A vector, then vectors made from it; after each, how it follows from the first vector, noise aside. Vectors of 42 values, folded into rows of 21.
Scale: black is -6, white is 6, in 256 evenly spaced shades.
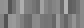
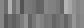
sign-scrambled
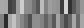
scaled up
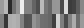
scaled up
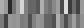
scaled up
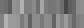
sign-scrambled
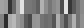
scaled up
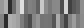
scaled up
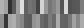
scaled up
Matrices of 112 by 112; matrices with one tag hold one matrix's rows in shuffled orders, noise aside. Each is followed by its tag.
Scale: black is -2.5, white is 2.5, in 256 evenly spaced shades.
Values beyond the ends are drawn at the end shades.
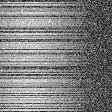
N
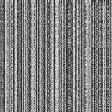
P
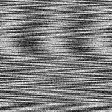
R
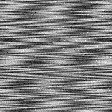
R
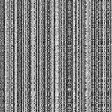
P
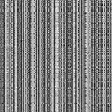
P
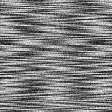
R
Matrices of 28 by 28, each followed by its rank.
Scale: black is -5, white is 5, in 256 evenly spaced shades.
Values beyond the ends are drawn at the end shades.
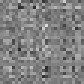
five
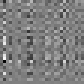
two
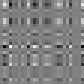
one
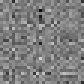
five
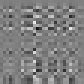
two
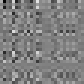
two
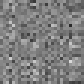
five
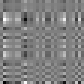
one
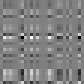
one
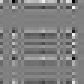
one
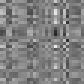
two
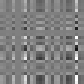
one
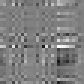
two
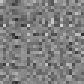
five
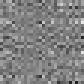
five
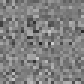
five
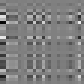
one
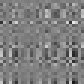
two
